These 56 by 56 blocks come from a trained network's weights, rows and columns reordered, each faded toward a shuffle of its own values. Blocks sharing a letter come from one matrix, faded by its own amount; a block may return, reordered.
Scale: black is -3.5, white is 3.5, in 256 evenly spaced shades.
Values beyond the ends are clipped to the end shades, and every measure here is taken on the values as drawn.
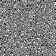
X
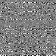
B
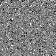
X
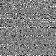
B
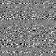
B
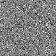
X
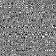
B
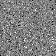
X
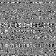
B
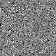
X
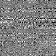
B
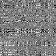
B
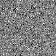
X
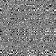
B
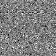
X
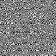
B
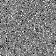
X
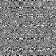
B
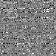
B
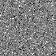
X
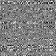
B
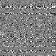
B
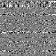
B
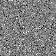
X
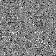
X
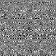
B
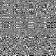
B
